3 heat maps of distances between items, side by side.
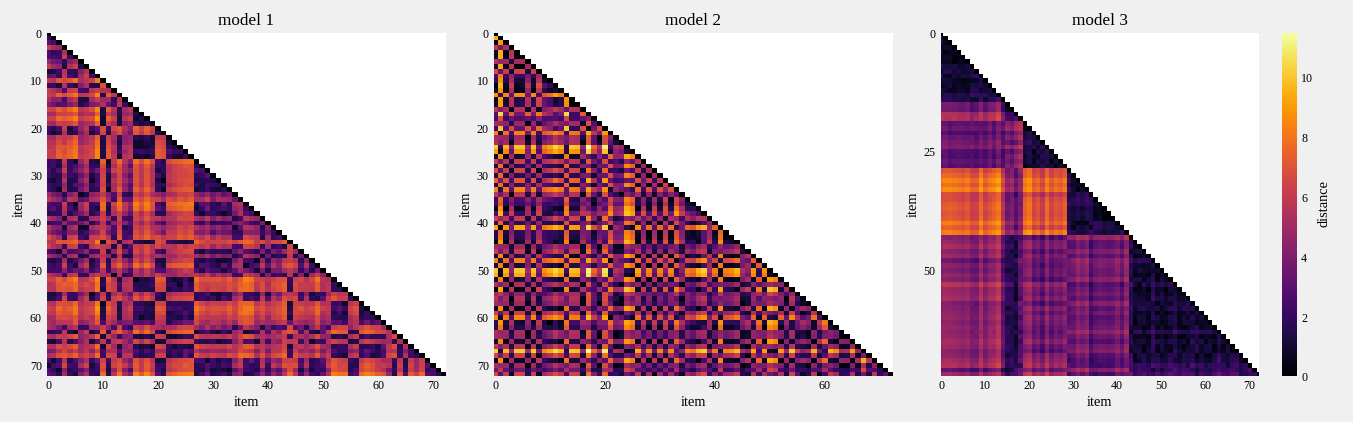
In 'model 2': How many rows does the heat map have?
73
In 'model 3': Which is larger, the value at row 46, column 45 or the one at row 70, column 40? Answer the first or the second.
the second
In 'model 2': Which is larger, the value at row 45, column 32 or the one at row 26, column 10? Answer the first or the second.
the first
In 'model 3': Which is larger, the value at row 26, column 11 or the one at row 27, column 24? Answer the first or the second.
the first
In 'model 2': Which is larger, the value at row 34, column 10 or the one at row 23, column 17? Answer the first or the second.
the second
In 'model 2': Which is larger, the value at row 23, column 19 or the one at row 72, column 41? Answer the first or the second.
the second
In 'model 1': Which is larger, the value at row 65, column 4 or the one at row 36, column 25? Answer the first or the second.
the second
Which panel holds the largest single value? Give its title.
model 2
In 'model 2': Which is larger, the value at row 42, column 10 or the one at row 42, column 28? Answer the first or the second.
the first
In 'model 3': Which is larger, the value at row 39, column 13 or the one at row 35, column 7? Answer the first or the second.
the first
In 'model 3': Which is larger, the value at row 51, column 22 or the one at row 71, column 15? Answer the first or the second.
the first
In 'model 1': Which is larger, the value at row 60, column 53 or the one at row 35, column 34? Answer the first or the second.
the second
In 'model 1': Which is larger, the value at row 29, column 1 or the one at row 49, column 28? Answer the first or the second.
the second
